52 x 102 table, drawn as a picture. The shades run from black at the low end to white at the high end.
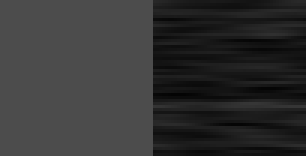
It is made of 1 by 2 panels. Panel 1,1: low, flat. Panel 1,2: very low, streaked across, faint in contrast.
